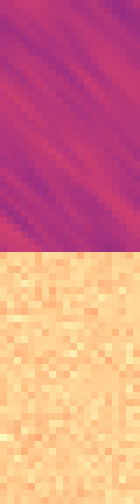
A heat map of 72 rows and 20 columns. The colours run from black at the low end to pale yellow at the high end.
It is made of 2 by 1 panels. Panel 1,1: middling, slanting down to the right, faint in contrast. Panel 2,1: very high, fine-grained, faint in contrast.
